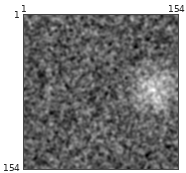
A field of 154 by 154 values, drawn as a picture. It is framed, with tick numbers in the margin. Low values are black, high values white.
Lone odd cells: none. Grain: blotchy. Ninth with the highest average: middle right. Bumps: one, in the middle right. Stripes: none.
